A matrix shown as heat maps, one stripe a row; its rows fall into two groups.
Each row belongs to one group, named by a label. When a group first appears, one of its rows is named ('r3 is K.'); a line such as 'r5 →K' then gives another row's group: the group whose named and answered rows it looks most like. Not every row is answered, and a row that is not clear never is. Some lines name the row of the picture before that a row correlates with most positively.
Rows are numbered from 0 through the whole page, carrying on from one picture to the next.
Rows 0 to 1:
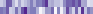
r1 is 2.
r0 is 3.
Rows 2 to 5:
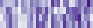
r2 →2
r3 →3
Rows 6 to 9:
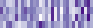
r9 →3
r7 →2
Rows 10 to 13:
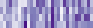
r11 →2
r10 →3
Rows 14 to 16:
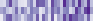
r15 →2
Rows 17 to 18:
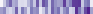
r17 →3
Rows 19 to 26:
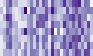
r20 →2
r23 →2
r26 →2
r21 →3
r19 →3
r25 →3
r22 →3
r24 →3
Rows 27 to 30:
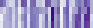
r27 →2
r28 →2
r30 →2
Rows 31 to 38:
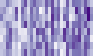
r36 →3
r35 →3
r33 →2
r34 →2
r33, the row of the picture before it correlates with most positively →28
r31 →2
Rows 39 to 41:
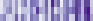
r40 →3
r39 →2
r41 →2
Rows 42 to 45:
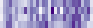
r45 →3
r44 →3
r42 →3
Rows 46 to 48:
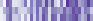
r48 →3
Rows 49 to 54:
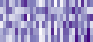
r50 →3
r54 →2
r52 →3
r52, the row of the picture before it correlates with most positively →47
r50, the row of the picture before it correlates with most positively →47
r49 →2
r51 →2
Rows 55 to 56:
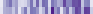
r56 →2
